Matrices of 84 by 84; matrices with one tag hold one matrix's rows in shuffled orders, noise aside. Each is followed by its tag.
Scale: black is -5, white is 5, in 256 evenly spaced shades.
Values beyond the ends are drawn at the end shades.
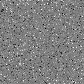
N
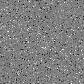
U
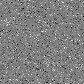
U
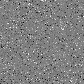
U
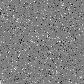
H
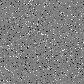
U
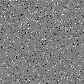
U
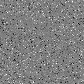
N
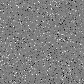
H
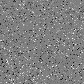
N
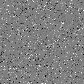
U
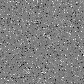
U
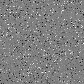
U
